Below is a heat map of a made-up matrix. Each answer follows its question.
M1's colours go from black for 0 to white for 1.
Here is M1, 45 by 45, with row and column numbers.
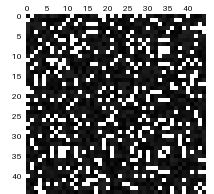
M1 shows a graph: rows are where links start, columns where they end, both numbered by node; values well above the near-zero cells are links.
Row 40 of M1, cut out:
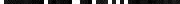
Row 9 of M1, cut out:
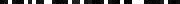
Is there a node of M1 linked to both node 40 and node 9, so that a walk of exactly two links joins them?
yes
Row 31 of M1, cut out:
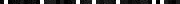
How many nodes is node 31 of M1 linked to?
7
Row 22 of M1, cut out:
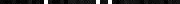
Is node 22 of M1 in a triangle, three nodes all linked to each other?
no
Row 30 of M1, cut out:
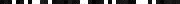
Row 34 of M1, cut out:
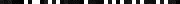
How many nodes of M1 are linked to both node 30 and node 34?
8
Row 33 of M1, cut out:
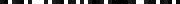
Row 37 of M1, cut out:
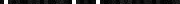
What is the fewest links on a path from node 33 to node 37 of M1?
3
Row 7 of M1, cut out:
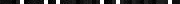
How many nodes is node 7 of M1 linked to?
6
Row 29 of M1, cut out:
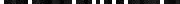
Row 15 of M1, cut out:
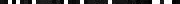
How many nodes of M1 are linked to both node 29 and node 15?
0
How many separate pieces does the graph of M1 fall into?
1
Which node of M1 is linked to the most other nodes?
node 12
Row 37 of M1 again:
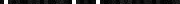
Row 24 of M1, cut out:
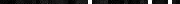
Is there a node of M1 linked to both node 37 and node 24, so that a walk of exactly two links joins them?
no
